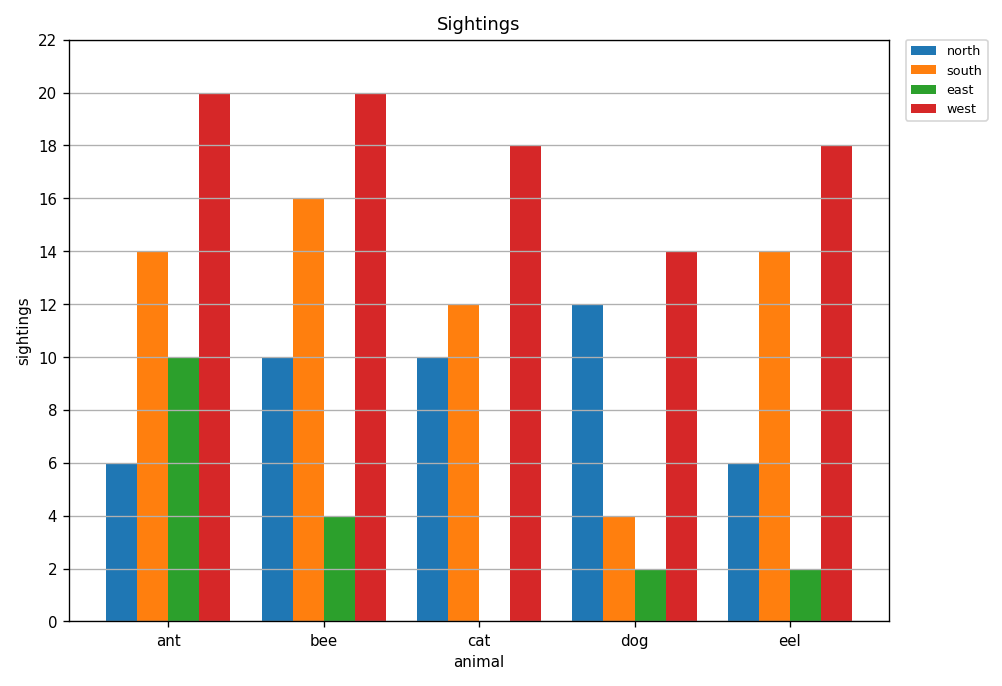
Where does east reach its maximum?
ant
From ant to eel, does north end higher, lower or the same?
the same
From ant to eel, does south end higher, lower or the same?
the same
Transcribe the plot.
Title: Sightings
x-axis: animal, ticks ant bee cat dog eel
y-axis: sightings, ticks 0 2 4 6 8 10 12 14 16 18 20 22
Legend: north, south, east, west
Values:
north: 6 10 10 12 6
south: 14 16 12 4 14
east: 10 4 0 2 2
west: 20 20 18 14 18
